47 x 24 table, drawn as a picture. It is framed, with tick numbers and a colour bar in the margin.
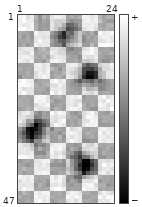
Dips: four. Slope: none. Average level on the scale: 70%.
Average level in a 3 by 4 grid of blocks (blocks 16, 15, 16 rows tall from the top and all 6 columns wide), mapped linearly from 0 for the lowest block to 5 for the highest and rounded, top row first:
5 3 1 4 / 1 4 4 4 / 4 5 0 4
